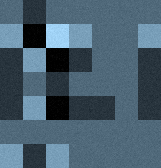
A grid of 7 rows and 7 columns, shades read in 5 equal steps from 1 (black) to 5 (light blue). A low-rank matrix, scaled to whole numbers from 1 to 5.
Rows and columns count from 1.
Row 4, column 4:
3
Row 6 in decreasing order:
3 3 3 3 3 3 3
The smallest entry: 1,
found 3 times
